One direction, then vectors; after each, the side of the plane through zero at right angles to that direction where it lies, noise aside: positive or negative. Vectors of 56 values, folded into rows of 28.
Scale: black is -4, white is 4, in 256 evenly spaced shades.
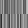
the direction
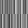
positive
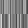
negative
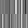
positive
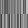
positive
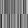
positive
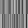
negative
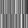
negative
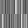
positive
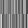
negative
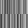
positive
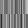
positive
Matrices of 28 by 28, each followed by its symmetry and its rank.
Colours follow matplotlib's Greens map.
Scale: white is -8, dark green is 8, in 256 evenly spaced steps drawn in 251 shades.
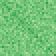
symmetric, full rank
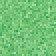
neither, full rank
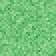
symmetric, full rank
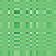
neither, rank one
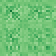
symmetric, rank three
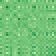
symmetric, rank three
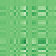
neither, rank one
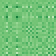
symmetric, rank two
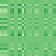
neither, rank one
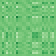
symmetric, rank two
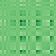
symmetric, rank one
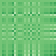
symmetric, rank one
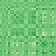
symmetric, rank three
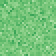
symmetric, full rank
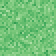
neither, full rank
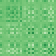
symmetric, rank two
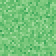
neither, full rank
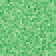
neither, full rank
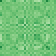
symmetric, rank three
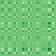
symmetric, rank one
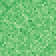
symmetric, full rank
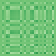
symmetric, rank one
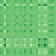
symmetric, rank two
